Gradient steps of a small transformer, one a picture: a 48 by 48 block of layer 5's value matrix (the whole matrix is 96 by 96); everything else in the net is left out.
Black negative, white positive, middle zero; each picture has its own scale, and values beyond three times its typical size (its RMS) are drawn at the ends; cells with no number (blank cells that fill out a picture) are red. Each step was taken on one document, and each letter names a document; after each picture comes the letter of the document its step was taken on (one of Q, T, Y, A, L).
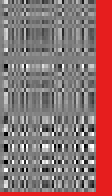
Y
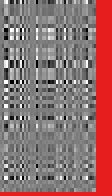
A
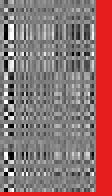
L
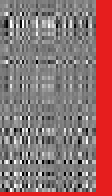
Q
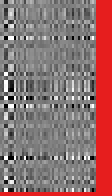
L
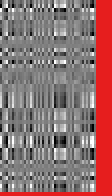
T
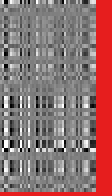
A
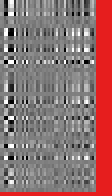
L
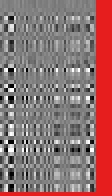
L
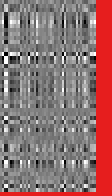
A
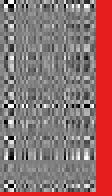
L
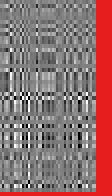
Q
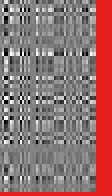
A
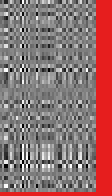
Q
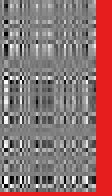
A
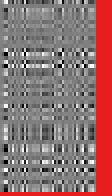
Y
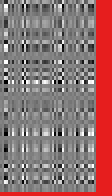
Y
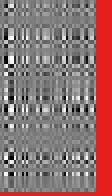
L
